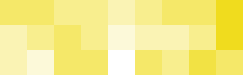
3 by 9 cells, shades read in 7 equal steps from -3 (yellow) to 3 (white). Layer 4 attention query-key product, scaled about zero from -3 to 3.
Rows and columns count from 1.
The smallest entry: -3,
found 2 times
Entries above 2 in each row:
0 0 1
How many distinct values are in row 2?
5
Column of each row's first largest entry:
5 5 5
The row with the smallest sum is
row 1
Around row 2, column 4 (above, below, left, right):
0 -1 -1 2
